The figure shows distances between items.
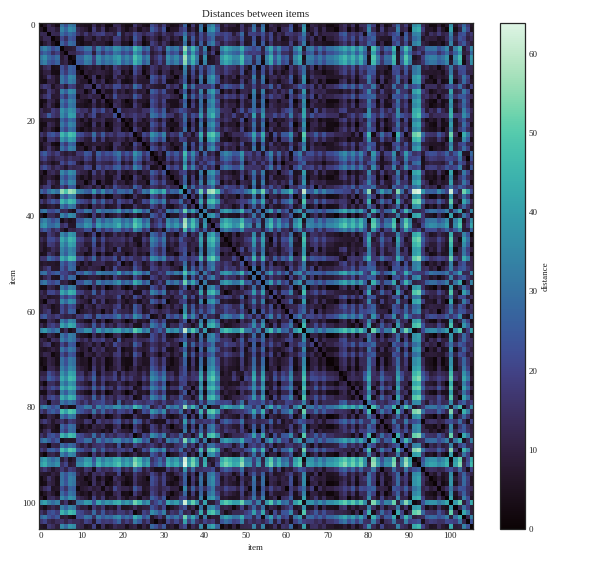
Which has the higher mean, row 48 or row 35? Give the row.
35
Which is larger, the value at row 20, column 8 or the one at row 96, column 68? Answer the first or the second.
the first
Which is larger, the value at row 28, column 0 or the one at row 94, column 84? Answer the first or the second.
the first
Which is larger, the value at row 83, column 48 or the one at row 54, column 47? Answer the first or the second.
the second
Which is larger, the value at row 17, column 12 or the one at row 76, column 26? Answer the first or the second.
the second
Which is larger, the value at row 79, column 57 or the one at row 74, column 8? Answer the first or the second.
the second
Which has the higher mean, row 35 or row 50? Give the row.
35
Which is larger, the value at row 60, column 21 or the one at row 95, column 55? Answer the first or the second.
the first
